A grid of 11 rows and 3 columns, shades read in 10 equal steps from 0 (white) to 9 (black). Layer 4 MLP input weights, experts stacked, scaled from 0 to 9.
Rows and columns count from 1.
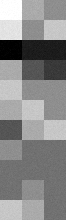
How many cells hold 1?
1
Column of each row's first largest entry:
3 2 1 3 2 3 1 2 1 1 3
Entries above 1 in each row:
2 2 3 3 3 3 3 3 3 3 3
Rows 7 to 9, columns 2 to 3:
3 2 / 5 5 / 5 5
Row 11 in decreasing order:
5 3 2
